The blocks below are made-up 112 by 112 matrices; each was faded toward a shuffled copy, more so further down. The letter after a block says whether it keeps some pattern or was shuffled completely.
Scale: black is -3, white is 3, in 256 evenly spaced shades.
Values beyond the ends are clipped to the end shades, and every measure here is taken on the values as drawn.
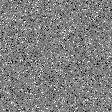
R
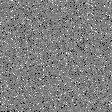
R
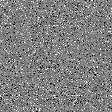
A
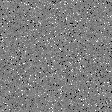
R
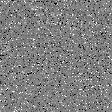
A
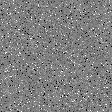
R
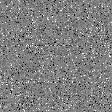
A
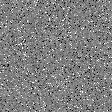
R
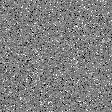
R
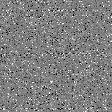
A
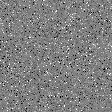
R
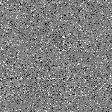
A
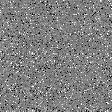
A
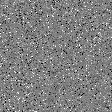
R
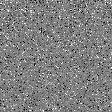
A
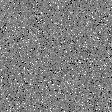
R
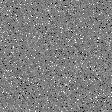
R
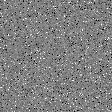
R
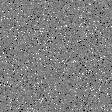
R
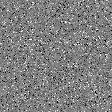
A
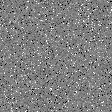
R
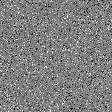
R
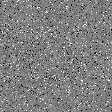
A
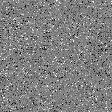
A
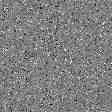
R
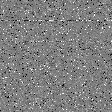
A
